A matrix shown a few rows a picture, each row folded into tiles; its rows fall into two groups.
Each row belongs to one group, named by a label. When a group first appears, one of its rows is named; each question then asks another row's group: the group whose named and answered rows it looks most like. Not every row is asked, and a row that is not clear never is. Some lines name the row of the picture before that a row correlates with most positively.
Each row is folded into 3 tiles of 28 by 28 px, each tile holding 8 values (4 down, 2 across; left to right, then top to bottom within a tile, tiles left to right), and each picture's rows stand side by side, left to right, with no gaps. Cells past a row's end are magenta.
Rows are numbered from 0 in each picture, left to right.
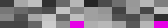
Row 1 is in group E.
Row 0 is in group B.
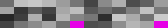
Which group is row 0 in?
B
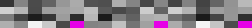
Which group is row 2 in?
E
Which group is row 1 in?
B
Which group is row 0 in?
E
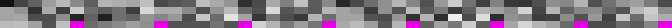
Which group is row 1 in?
B
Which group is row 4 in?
E
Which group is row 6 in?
E
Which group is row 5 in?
B
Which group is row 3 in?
E
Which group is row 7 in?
B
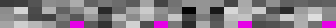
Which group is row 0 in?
E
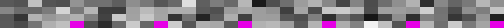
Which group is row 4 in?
E
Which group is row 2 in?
E
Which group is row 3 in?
E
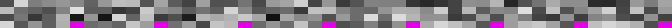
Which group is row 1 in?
B
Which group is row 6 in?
E
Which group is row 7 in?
E
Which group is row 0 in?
E
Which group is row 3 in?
B
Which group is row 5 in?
E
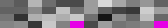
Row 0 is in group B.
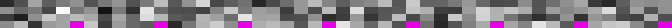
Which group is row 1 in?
B
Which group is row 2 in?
B
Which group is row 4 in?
E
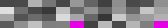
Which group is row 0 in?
B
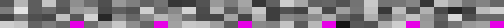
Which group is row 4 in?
B
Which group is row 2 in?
E
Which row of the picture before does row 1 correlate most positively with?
0
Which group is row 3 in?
B
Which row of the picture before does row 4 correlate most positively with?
1
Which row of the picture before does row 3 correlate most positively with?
0
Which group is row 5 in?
B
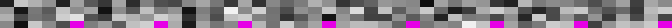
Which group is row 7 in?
B
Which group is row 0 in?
B
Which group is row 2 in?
B
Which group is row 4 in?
E
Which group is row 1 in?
B
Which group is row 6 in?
B
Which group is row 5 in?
B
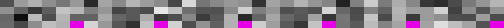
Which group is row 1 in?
E
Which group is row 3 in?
E
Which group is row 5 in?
E
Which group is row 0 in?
B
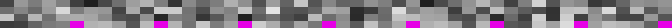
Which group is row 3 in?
E
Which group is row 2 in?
E
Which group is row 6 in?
B
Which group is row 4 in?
B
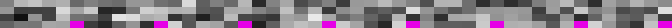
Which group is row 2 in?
E
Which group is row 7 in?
E
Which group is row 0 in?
B
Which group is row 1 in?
B
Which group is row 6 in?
E
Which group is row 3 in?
B
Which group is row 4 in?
E
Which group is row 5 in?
B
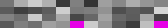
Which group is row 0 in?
B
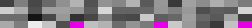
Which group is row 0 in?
E
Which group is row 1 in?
E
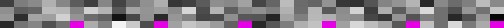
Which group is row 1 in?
E
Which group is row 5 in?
E
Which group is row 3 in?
B
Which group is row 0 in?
B
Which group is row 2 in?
E
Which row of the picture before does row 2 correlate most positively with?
0
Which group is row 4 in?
E
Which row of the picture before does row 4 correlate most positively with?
0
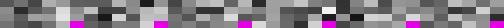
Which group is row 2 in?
B
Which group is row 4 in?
B
